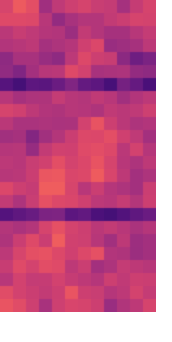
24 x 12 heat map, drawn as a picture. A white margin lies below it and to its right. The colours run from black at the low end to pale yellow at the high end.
The values are skewed, with a long tail toward low values. The grain runs across in streaks. Rows 7 and 17 differ from the rows beside them. On average the colour sits 50% of the way up the scale.
